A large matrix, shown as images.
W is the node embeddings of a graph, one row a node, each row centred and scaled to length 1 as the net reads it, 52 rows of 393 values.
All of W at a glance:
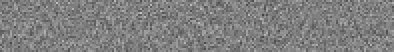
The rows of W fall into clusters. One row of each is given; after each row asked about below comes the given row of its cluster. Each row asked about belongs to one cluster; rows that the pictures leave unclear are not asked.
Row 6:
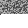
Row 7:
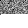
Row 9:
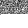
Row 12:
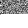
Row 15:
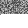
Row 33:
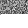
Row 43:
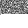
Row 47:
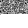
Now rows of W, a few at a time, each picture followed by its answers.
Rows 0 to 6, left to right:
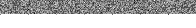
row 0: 15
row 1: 43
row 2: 47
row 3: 12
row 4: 43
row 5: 12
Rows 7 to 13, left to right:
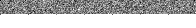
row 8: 7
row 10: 9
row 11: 6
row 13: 33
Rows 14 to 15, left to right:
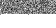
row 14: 43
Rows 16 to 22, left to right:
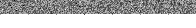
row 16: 12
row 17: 33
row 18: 15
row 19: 6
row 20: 12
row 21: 47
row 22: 47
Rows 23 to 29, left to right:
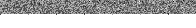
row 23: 6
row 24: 47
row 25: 7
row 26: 7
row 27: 15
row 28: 47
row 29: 7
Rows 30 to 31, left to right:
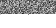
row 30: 33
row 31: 9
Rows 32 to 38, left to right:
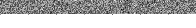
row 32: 9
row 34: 47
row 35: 33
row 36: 15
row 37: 15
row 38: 12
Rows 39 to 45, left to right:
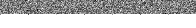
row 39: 43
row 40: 7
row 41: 12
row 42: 7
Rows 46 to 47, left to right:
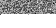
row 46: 6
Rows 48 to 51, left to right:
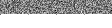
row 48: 15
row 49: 43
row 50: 9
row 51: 43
